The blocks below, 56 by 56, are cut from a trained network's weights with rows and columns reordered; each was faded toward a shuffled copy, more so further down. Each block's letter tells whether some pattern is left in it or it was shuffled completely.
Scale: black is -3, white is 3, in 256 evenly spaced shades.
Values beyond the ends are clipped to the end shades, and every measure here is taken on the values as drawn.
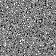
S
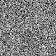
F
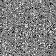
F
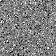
S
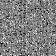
F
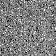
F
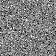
S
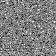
S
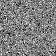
F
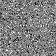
S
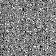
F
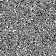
S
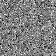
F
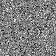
S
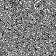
S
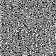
F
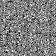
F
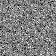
S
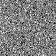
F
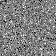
S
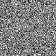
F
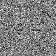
F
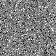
S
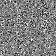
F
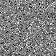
S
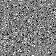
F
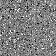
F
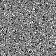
S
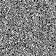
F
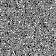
S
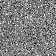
S
